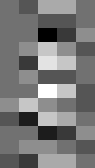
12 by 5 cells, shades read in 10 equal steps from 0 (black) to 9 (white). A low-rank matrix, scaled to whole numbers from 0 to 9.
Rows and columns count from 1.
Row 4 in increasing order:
3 4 5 5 7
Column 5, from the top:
4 4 5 3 4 4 3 3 4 5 3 4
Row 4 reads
4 5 7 5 3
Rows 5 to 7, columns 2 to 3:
2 8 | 5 3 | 4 9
